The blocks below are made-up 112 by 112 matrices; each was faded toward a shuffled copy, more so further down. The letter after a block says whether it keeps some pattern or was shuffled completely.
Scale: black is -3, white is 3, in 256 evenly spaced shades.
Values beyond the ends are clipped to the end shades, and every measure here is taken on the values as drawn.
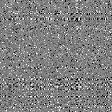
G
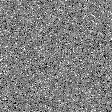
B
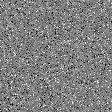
B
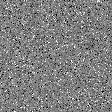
B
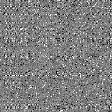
G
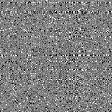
G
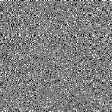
G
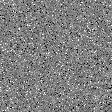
B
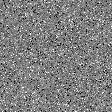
B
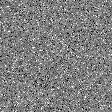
B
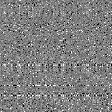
G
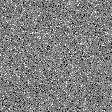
B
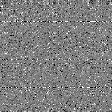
G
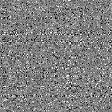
G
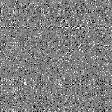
G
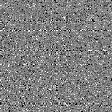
G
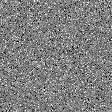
B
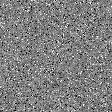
B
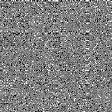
G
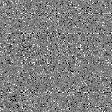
G
